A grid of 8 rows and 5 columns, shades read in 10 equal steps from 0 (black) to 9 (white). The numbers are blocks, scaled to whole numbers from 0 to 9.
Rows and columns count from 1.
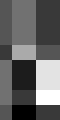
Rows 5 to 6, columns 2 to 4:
1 1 8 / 1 1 8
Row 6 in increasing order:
1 1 4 8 8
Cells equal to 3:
6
